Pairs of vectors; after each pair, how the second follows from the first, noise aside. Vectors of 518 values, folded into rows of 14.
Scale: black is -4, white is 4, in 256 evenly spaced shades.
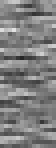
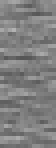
shrunk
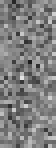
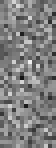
negated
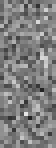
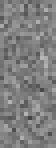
shrunk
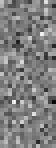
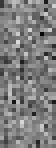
sign-scrambled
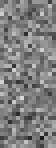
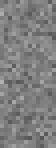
shrunk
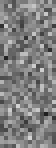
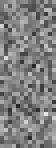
negated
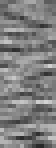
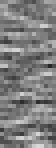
negated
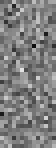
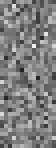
negated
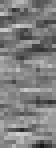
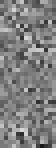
sign-scrambled
